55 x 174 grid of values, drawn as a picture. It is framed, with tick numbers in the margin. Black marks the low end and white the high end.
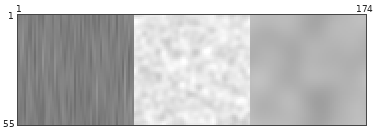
It is made of 1 by 3 panels. Panel 1,1: middling, streaked downward, faint in contrast. Panel 1,2: very high, blotchy, faint in contrast. Panel 1,3: high, smooth, faint in contrast.
